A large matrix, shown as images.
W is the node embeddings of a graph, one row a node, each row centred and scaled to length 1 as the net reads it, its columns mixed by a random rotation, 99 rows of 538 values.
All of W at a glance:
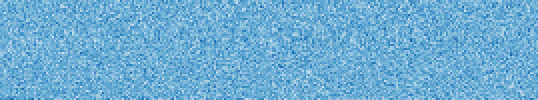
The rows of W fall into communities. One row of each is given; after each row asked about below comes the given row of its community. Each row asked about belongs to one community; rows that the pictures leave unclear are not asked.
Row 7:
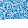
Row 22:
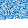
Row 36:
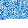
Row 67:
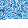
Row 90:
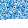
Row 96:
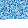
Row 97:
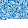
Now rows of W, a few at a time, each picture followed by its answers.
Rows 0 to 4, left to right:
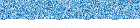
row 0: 67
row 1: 90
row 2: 7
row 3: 67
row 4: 22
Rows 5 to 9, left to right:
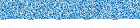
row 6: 7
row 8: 97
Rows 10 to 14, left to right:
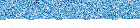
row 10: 22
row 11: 97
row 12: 97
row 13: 36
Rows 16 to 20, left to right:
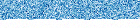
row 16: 7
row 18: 36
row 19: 97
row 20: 96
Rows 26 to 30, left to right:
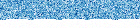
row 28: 67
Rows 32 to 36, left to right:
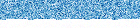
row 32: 96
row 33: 22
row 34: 96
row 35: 96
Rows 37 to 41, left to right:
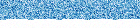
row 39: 67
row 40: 7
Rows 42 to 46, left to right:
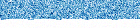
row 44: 22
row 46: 67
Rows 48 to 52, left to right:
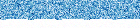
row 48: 96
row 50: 36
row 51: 90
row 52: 7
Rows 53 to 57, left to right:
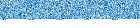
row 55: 7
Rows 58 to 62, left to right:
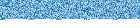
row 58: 36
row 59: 7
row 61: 96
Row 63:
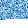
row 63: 36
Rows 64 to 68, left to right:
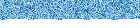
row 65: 96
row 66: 67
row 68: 97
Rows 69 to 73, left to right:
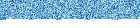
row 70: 7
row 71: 36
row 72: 7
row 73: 96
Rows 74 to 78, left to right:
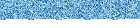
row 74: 22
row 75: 97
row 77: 97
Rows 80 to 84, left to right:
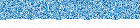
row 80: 97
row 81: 36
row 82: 22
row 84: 7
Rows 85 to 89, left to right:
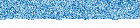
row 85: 22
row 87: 36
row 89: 96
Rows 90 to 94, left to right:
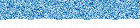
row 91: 22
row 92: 90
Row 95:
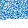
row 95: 22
